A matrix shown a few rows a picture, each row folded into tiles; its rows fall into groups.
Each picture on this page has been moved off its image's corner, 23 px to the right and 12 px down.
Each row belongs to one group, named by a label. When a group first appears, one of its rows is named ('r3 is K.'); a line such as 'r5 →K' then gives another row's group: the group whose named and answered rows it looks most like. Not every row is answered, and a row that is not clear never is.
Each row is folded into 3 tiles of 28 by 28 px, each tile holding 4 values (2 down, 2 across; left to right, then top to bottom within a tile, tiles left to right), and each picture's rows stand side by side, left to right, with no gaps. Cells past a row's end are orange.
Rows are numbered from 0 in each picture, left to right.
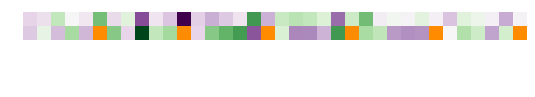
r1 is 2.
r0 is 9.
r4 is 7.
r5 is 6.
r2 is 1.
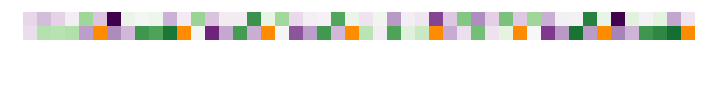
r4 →2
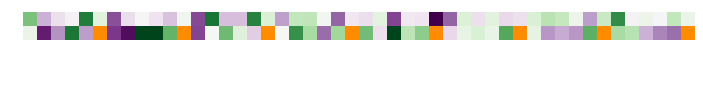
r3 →6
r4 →2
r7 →7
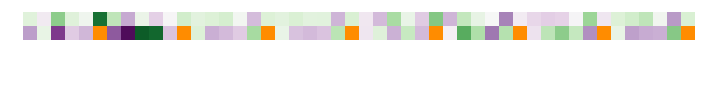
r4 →9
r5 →6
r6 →1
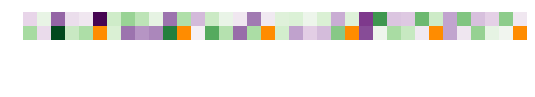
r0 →2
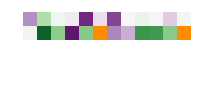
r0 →6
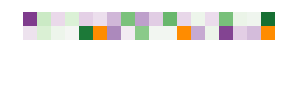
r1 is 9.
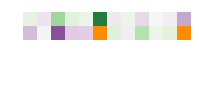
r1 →2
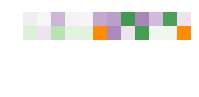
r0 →2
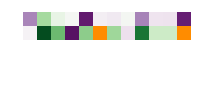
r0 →6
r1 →2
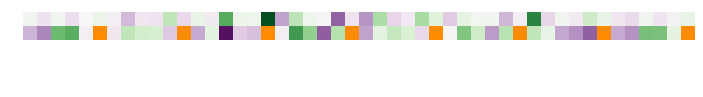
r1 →1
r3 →6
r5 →6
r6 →7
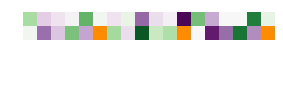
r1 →2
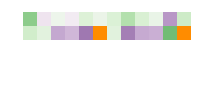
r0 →7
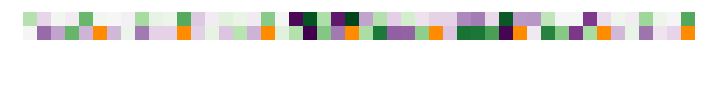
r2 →9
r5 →1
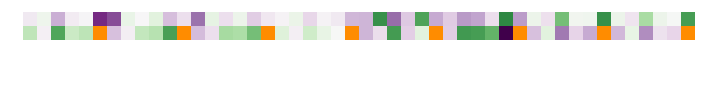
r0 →2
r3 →2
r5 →1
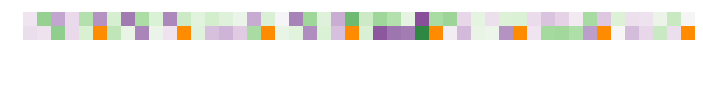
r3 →9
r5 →7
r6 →1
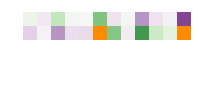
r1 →2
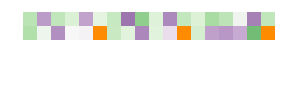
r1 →9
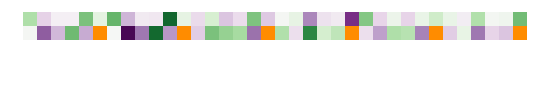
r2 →1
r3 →2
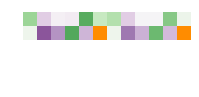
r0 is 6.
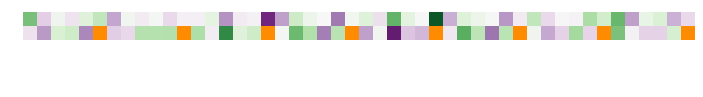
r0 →7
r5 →6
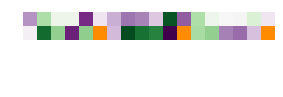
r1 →1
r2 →7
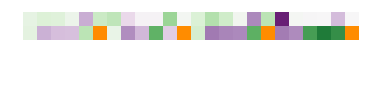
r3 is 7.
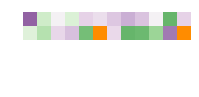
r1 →1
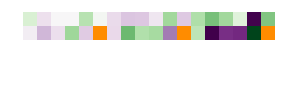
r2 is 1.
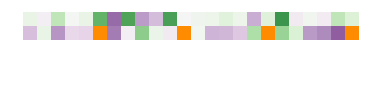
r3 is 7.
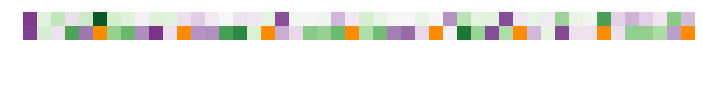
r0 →9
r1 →7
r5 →6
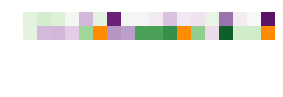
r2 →2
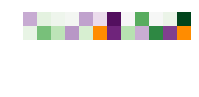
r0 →6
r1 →9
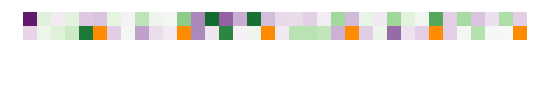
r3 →1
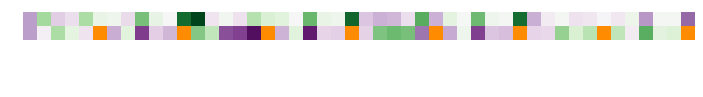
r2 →7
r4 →1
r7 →2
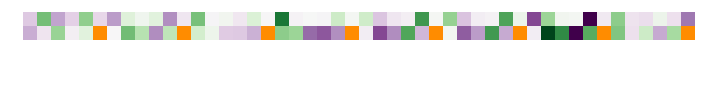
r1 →6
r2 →7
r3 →7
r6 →6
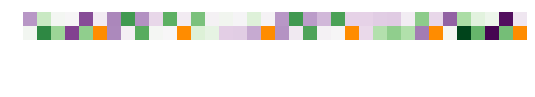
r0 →6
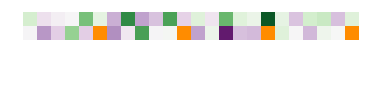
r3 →9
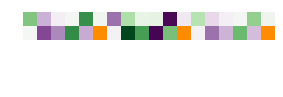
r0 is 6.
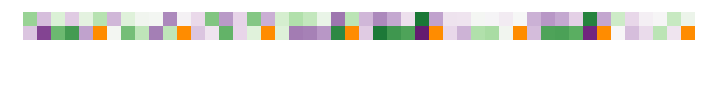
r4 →1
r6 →1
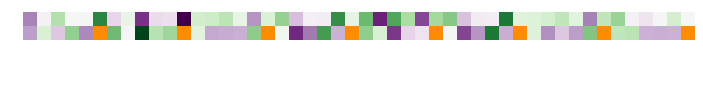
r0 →9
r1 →2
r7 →7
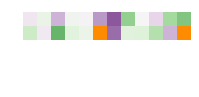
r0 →2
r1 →9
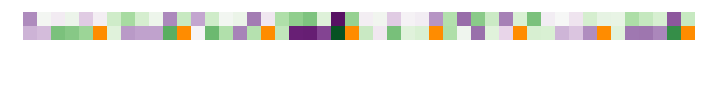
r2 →6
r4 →2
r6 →7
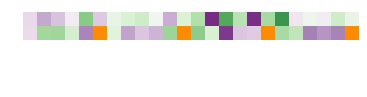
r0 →1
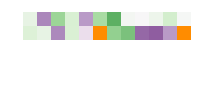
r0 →9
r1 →7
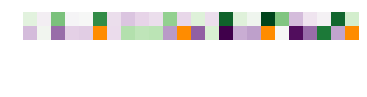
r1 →1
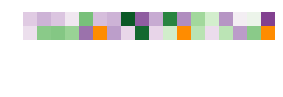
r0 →1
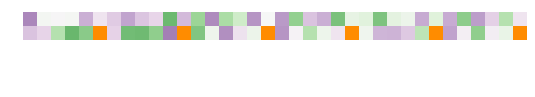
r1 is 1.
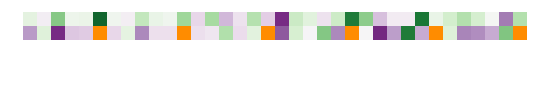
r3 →9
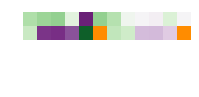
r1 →7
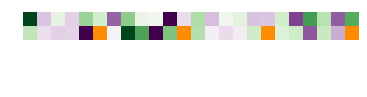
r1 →6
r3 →9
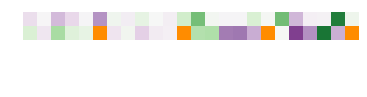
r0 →2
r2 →7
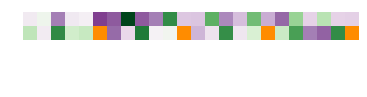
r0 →2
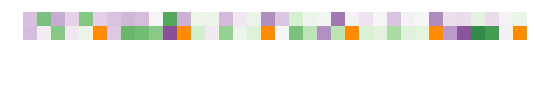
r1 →1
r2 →2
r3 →6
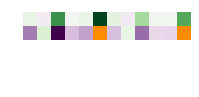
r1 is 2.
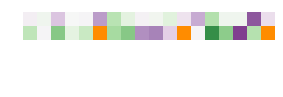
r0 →2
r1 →7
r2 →6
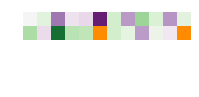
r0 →2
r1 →9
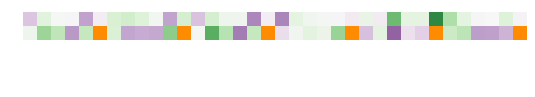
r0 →6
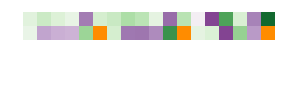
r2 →9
